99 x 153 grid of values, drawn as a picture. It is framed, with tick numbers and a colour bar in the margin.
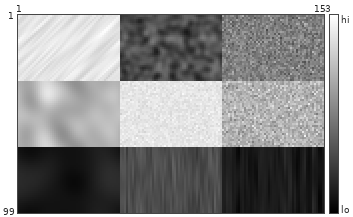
It is made of 3 by 3 panels. Panel 1,1: very high, slanting up to the right, faint in contrast. Panel 1,2: low, blotchy. Panel 1,3: middling, fine-grained. Panel 2,1: high, smooth. Panel 2,2: very high, fine-grained, faint in contrast. Panel 2,3: high, fine-grained. Panel 3,1: very low, smooth, faint in contrast. Panel 3,2: low, streaked downward, faint in contrast. Panel 3,3: very low, streaked downward, faint in contrast.
